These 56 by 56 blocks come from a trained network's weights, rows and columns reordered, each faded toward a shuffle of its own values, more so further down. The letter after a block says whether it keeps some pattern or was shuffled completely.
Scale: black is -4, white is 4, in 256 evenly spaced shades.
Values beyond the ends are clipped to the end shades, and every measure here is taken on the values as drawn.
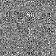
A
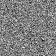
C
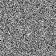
C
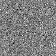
A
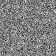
C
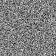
C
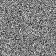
C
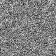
A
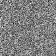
A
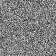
C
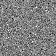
C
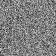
C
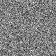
A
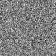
A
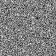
C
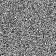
C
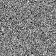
C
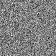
C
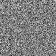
A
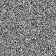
C
